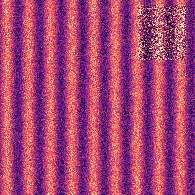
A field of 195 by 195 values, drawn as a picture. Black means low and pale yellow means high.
Stripes running up and down repeat 9 times from left to right. The top right is the roughest part. Overall the values sit about 50% of the way up the scale. In the top right lies a patch that is rougher than the rest.
